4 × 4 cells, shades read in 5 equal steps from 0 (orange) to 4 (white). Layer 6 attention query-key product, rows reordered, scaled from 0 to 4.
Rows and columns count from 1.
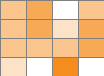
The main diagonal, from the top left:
2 1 2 4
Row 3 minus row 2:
0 1 -1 0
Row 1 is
2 1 4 2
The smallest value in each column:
2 1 0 1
